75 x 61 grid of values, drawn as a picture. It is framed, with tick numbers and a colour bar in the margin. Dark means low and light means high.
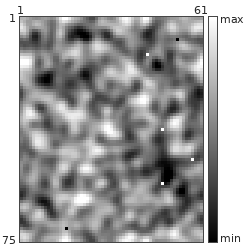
The histogram is bell-shaped. Six lone cells stand out: four far higher and two far lower than their neighbours. No overall slope runs across the table. The texture is blotchy. The halves do not mirror each other.
